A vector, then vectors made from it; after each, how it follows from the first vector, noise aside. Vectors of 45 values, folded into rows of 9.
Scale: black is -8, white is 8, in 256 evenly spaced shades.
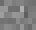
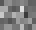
scaled up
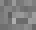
reversed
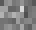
scaled up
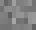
reversed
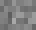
reversed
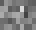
scaled up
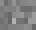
reversed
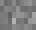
reversed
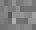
reversed
